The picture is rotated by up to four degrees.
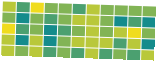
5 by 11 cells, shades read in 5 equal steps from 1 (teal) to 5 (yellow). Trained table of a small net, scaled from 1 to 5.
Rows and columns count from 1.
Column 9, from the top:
3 1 4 2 3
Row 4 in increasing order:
1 1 1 2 3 4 4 4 4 4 4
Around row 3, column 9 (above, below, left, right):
1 2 3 5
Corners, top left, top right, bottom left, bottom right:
4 3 4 4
